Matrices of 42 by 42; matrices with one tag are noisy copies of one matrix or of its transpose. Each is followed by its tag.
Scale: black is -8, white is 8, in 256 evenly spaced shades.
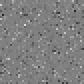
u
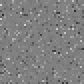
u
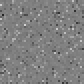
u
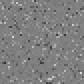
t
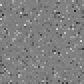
u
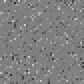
u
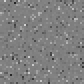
u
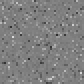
t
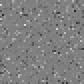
u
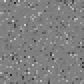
u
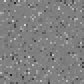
u
